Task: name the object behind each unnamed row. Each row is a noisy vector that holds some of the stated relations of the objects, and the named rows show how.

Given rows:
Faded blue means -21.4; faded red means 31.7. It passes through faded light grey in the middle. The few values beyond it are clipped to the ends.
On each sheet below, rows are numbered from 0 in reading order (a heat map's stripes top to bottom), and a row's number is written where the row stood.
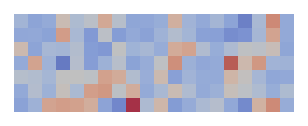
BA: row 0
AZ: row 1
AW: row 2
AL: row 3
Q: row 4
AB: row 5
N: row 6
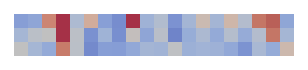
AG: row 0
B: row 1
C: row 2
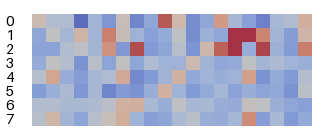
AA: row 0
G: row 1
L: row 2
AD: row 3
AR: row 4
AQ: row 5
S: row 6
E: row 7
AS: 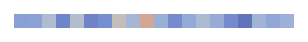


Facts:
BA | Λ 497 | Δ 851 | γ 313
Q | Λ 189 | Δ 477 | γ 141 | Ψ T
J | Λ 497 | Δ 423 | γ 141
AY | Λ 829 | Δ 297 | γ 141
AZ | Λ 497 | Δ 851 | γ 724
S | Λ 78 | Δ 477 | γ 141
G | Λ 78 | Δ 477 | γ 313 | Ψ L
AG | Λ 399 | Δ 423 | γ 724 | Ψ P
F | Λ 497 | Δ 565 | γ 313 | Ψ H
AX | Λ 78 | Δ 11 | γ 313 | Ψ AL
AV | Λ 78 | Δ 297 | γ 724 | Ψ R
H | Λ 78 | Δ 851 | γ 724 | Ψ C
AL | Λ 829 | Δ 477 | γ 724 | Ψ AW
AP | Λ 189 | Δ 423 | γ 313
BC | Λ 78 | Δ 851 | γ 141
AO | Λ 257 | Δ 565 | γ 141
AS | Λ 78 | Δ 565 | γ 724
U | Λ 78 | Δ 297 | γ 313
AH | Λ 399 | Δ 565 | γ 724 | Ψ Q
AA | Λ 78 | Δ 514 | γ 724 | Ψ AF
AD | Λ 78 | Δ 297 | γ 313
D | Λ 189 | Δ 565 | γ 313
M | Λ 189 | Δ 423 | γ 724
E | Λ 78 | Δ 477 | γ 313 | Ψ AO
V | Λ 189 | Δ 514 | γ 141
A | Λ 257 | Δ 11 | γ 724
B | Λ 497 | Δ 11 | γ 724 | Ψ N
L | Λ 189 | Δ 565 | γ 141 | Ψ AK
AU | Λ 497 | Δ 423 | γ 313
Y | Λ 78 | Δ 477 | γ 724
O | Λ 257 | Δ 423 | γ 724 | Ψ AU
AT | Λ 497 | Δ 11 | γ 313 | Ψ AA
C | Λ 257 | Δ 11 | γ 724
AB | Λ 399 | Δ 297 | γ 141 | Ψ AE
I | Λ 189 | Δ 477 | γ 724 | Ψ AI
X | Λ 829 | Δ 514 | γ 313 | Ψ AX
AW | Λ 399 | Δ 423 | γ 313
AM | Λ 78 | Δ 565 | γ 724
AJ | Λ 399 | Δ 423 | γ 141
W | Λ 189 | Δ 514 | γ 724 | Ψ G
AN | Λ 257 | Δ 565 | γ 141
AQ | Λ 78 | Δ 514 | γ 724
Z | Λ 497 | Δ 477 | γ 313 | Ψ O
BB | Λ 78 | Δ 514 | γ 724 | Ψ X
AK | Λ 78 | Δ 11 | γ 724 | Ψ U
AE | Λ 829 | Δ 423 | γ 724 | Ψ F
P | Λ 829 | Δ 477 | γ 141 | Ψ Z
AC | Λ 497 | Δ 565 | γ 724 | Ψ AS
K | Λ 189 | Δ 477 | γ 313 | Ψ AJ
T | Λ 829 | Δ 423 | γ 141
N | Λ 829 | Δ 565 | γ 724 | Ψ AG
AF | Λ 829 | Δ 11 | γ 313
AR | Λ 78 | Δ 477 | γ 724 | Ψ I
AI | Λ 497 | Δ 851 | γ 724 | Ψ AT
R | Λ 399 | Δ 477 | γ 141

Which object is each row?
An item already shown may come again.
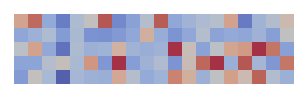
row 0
I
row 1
AQ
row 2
AX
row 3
L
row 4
X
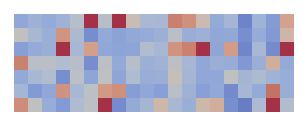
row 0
F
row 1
C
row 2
AE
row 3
AF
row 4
AD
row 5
BC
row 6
AI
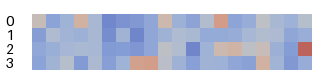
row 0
M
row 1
AV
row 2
W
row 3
V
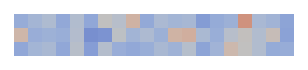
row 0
AY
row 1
AW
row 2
U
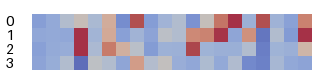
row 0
L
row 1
AE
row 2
H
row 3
D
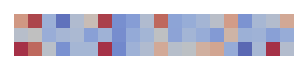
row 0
I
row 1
Y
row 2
AT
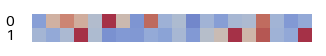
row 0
P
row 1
AK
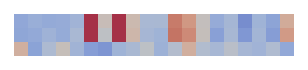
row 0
F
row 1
F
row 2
AP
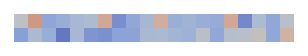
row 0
AR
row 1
BB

